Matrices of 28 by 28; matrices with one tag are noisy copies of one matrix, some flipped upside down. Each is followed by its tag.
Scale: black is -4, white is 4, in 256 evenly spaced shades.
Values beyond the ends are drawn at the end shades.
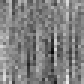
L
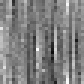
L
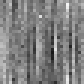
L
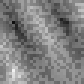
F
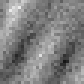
F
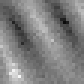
F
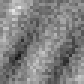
F
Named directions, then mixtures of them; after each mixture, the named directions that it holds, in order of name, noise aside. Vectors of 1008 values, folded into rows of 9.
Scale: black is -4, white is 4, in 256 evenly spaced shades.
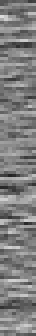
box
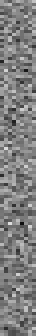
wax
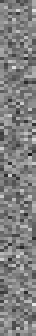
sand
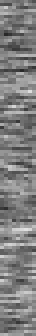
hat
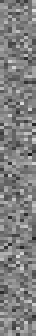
sand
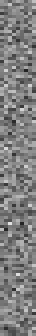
wax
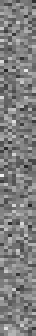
wax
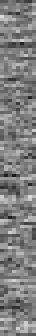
box, sand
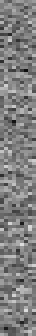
hat, wax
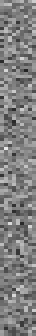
wax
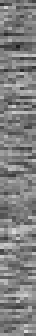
box, hat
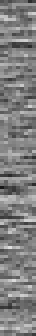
box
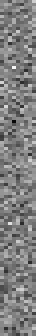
sand, wax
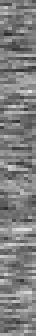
hat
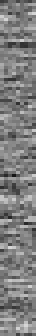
box, sand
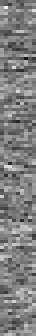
hat, sand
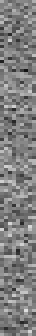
hat, wax
